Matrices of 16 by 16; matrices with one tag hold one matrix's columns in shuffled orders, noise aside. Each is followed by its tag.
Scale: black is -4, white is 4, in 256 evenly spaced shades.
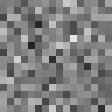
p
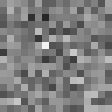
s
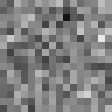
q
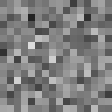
s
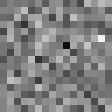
p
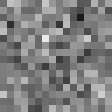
q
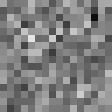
q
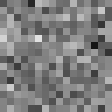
p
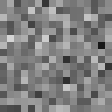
p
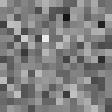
q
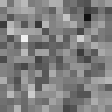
q
